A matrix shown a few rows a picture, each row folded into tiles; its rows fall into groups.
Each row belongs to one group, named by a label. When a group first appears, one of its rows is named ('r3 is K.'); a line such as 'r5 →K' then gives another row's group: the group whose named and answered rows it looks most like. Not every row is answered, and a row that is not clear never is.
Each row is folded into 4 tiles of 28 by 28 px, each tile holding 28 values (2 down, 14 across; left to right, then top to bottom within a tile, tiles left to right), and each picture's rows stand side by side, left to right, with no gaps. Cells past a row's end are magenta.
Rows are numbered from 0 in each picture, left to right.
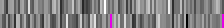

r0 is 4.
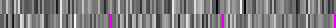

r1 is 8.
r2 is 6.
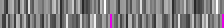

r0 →4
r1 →4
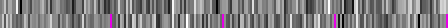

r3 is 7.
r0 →6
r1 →8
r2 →4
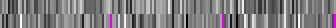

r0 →7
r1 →4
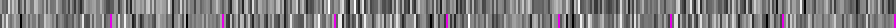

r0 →6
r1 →4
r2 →4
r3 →8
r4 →7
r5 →8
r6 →8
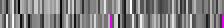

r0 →4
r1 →8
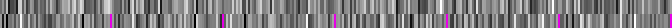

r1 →7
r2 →6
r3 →4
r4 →4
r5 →8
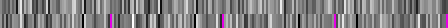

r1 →7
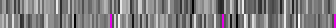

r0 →4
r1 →6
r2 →8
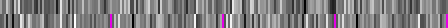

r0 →8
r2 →6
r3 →6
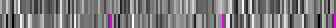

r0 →8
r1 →7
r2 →8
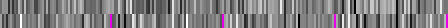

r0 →7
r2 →4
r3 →4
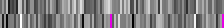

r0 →7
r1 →6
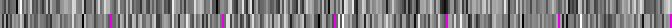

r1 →8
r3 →6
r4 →4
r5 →7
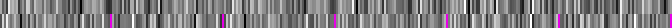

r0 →6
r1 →7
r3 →6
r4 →6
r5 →8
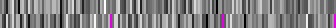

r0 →4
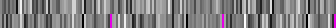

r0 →7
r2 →7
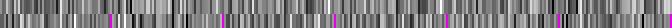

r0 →8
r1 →4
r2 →4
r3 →4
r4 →8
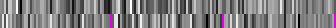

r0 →6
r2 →4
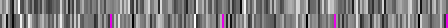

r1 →6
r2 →7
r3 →7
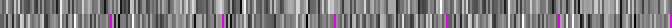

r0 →8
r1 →7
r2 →7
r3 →4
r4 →8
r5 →4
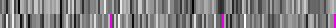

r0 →4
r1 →6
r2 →7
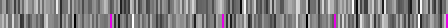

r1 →7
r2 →7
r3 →6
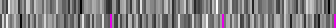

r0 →6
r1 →4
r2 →8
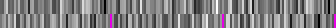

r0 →8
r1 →4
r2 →8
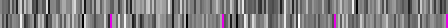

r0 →7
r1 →4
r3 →6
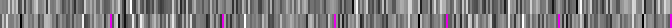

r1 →8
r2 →7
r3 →7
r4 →8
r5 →7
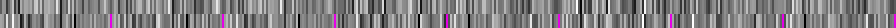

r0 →4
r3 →7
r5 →6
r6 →7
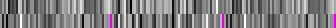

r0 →7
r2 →7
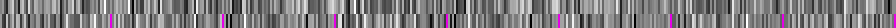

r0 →4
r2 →7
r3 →8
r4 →7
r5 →4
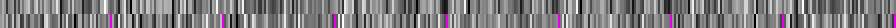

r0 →4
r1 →4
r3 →6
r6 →7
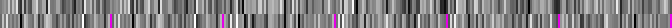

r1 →6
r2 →4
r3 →6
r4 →6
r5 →4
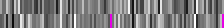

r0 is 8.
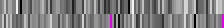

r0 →6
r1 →7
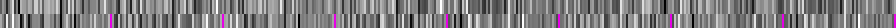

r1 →4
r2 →4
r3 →4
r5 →8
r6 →6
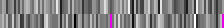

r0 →4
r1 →6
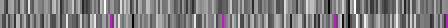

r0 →4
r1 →6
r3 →8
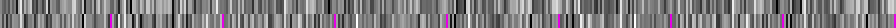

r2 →8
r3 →7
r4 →7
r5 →8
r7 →7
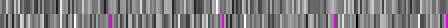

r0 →8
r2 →7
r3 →6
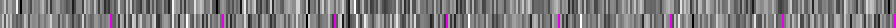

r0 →6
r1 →8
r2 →7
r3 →8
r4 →7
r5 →7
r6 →6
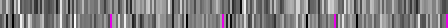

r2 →7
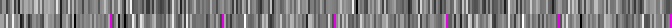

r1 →8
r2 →7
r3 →6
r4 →8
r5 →6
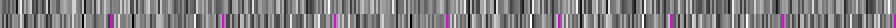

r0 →7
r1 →6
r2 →4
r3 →4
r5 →6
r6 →8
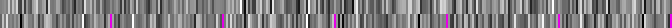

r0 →6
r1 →7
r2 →6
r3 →7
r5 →7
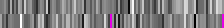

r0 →7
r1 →7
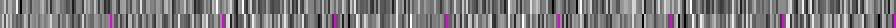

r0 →6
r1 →4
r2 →8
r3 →8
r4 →8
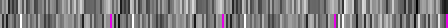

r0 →7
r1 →7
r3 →6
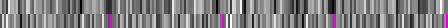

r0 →6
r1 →8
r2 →6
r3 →4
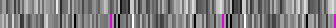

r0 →4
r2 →7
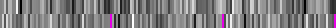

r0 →6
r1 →7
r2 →6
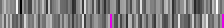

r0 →6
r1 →4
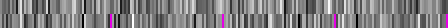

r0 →7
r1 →7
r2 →4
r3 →6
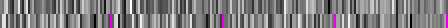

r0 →8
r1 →8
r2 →8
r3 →4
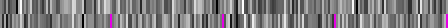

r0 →7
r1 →8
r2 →8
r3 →6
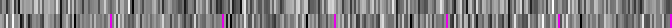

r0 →4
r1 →6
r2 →7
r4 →4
